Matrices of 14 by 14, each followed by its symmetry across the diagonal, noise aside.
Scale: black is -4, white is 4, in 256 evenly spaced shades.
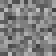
antisymmetric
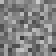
neither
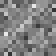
symmetric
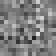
antisymmetric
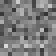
neither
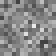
symmetric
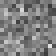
neither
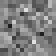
antisymmetric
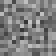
antisymmetric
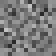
symmetric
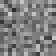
antisymmetric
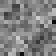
symmetric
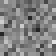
neither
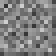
symmetric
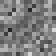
symmetric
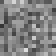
neither
